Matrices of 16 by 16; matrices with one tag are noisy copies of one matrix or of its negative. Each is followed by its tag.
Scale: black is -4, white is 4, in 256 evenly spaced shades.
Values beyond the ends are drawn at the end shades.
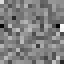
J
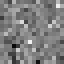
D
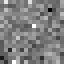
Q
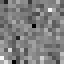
Q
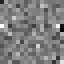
J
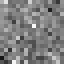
Q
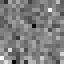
Q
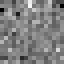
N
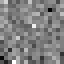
Q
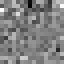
N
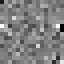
J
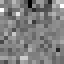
N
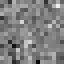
D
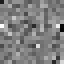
J
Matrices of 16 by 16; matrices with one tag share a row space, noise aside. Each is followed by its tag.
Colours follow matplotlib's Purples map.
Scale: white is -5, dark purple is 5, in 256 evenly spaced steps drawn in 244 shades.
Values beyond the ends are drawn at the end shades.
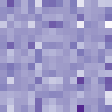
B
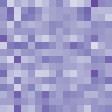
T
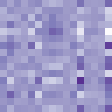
B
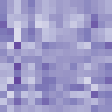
T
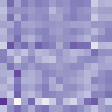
T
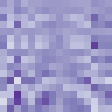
T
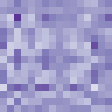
T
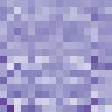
T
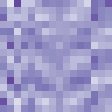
T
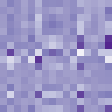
B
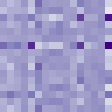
B
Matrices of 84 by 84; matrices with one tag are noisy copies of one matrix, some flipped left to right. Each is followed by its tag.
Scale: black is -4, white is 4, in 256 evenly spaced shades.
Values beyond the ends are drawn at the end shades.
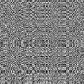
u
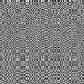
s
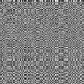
s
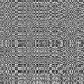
u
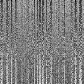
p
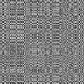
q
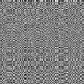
s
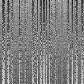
p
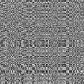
u
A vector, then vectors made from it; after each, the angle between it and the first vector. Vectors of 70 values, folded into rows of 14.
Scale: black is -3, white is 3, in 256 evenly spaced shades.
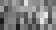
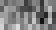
nearly opposite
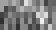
nearly parallel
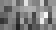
nearly parallel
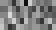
partly opposed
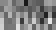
nearly opposite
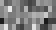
orthogonal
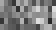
partly aligned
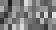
partly aligned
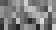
partly aligned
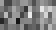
partly aligned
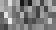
orthogonal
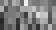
nearly parallel
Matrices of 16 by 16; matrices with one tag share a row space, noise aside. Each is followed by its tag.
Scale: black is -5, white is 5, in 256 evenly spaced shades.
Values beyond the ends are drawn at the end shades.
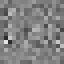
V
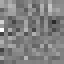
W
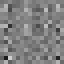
V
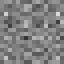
V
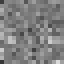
W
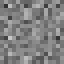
V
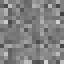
V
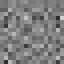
V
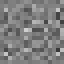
V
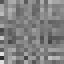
W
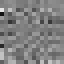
W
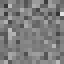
V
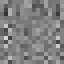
V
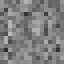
V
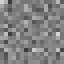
V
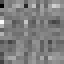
W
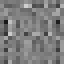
V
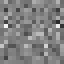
V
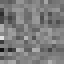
W
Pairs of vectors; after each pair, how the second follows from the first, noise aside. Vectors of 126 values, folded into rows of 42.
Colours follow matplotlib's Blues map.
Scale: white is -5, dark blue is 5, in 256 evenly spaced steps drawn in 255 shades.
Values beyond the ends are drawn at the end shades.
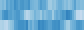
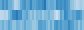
reversed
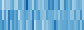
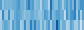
reversed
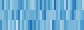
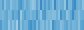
shrunk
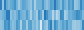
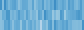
shrunk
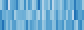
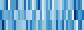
scaled up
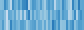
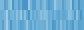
shrunk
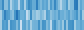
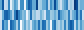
scaled up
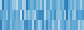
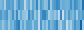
reversed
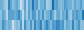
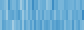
shrunk
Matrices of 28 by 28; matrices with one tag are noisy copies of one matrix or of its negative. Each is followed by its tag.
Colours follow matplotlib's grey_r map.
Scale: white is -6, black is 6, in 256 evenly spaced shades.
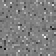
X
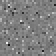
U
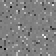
X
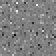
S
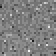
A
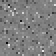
U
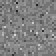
S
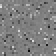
A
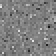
A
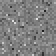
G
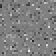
A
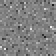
X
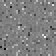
X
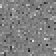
A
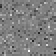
A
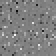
S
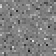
A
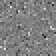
X
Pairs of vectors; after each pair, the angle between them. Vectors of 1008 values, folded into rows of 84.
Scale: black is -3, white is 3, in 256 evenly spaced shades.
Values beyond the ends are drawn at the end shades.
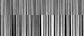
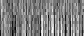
nearly parallel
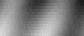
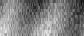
nearly parallel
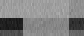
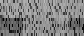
partly aligned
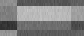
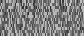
orthogonal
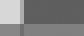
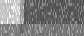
nearly parallel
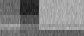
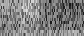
partly opposed
